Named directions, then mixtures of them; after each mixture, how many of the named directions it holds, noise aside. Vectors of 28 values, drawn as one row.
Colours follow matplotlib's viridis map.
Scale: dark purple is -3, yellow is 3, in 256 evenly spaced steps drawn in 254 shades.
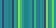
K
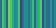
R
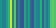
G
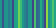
one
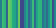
one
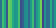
one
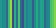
three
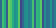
one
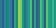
one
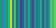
one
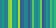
three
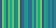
one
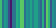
three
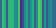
one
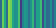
one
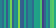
three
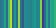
three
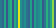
two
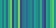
three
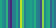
two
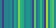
one
